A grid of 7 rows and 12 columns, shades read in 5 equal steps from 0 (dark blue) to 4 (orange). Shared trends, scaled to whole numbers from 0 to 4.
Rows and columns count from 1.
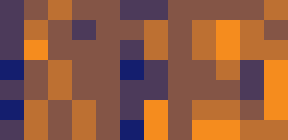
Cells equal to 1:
15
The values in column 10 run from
2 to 4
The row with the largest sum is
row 7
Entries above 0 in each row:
12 12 12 10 12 11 11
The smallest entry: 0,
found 4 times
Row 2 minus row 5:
0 1 -1 -1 0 1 2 0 1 2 2 -2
